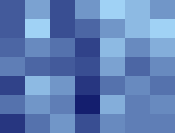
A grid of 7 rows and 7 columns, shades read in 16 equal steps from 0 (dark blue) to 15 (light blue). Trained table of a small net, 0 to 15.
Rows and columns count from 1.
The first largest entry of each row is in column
5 2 5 5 2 5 3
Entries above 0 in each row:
7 7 7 7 7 6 7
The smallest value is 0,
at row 6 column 4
